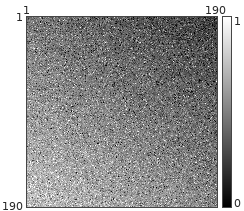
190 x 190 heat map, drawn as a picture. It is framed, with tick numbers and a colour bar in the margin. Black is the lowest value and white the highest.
The histogram is bell-shaped. There are no regular stripes. The field climbs toward the bottom left. No single row or column stands out from its neighbours.
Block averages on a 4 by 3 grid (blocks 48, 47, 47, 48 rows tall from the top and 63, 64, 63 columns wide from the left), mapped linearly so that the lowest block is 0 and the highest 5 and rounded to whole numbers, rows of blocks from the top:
210 / 321 / 432 / 543
